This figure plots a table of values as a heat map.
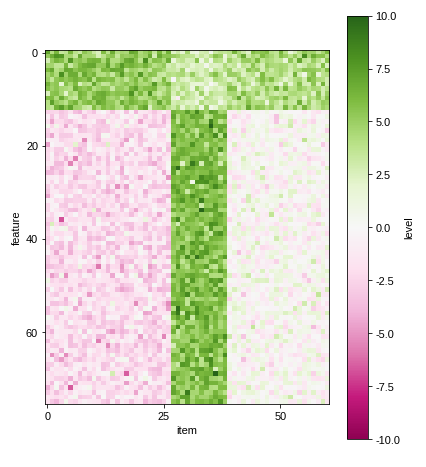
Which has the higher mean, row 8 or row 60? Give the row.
8
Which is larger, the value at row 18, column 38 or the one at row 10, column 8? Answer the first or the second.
the first
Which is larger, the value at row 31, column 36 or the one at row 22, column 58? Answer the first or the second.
the first
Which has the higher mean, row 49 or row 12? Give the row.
12
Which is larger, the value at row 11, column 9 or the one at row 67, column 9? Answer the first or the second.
the first
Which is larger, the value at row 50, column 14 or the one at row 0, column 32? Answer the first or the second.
the second
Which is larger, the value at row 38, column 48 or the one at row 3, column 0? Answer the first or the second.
the second
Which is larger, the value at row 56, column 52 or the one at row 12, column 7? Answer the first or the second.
the second
